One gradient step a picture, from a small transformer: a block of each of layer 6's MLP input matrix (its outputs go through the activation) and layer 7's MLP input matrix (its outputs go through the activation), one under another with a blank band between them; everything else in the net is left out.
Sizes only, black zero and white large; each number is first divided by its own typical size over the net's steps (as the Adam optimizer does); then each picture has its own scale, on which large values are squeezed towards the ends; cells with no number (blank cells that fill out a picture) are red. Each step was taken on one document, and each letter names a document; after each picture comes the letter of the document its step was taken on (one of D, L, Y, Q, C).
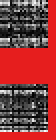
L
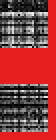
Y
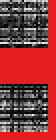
L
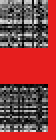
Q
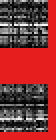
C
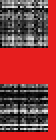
Y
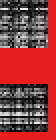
C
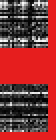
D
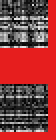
C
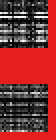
D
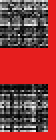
L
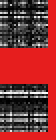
D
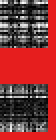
D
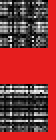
D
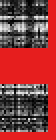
C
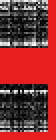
L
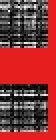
L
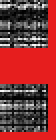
L
